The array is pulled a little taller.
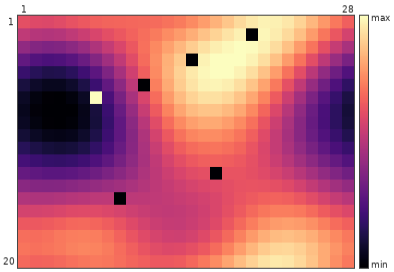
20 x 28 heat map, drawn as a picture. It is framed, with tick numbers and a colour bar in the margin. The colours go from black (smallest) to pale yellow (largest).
Ninth with the highest average: top middle. Ninth with the lowest average: middle left. Odd rows or columns: none. Stripes: none. Calmest part: bottom middle. Lone odd cells: 6, 1 higher and 5 lower than their neighbours.
